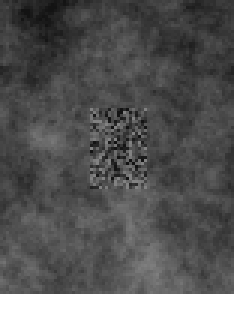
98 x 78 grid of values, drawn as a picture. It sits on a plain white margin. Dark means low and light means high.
Average level on the scale: 30%. Roughest part: centre. Slope: up to the bottom. Odd patch: rougher, in the centre. Stripes: none.
